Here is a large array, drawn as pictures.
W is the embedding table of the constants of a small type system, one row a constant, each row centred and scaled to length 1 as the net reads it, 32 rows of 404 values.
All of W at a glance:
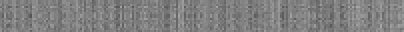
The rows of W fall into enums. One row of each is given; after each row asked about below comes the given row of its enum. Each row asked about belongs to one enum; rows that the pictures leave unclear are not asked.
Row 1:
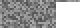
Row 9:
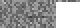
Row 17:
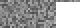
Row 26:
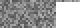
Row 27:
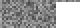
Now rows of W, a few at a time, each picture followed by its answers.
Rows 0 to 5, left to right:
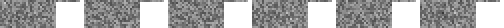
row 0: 9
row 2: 1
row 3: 9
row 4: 26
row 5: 9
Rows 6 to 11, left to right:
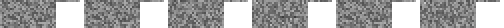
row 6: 1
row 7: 1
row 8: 26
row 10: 1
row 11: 9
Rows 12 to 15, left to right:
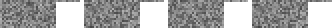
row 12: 27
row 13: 17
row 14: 26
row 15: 17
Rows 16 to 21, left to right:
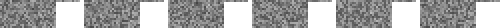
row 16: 26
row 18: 27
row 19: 1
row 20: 9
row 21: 17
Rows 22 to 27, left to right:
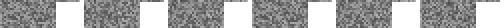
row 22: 1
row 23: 9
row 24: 26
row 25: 1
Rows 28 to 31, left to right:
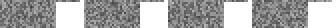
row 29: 27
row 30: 9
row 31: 26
